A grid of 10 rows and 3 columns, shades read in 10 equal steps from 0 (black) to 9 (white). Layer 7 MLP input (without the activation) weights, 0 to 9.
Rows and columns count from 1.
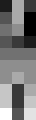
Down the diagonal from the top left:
1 6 0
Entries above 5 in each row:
1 1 0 0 0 0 1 2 2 2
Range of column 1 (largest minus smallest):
8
